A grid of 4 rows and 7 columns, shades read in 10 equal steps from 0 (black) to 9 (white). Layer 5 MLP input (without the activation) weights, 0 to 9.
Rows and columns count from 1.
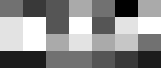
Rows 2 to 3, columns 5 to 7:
3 8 9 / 6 7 4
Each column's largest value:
8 9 6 9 6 8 9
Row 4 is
1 1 4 4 3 2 1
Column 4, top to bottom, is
6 9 8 4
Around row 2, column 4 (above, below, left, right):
6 8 3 3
